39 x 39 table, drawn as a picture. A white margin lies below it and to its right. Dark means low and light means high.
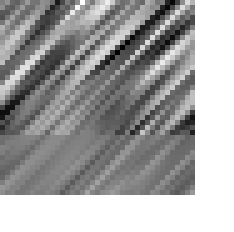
Histogram: bell-shaped. Average level on the scale: 50%. Slope: none. Calmest part: bottom left. Seam: horizontal, 70% of the way down, the bottom part calmer. Grain: diagonal, up to the right. Ninth with the highest average: top middle. Mirror symmetry: none.
